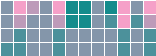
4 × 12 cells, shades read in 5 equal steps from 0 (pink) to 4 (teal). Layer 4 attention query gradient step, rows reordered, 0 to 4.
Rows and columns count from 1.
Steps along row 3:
up down same up down same same same up down up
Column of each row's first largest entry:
6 6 2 1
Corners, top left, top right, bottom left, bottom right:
2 0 3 3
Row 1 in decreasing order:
4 4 4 2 2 2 2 1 0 0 0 0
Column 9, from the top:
4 3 2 2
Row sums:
21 25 28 29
